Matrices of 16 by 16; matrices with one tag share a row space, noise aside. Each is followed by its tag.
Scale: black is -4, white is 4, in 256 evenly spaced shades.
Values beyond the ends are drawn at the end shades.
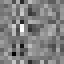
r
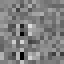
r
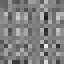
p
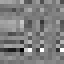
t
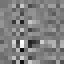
r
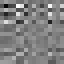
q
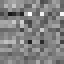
t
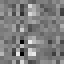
r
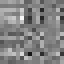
t
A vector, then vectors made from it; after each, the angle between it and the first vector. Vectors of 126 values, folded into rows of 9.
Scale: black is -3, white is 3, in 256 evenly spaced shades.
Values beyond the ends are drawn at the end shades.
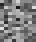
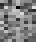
nearly parallel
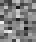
partly aligned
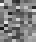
nearly opposite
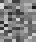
nearly opposite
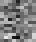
partly opposed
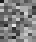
partly opposed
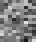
orthogonal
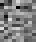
nearly parallel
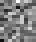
partly aligned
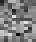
orthogonal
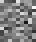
partly aligned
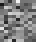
nearly parallel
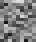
partly aligned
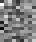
nearly opposite
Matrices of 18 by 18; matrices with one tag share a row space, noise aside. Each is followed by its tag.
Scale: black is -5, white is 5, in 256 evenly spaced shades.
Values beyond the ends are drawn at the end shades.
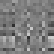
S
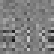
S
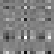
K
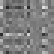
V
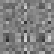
K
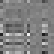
V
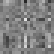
K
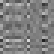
V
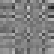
S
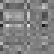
V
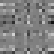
S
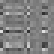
V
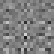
K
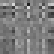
S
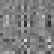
K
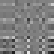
S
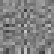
K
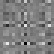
K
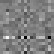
K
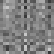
K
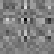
K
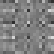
S
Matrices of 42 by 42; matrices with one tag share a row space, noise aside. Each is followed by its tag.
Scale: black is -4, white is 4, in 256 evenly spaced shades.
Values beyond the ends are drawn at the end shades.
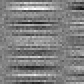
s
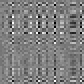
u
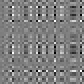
u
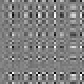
u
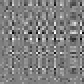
u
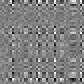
u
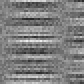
s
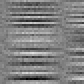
s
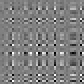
u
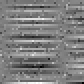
s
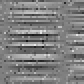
s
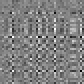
u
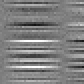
s
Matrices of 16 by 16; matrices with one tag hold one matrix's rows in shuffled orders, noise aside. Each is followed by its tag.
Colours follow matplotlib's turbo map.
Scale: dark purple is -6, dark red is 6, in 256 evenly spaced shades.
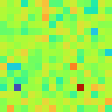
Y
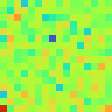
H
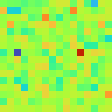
Y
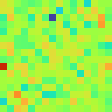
H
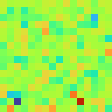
Y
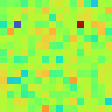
Y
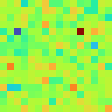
Y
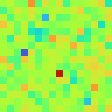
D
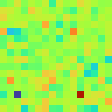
Y
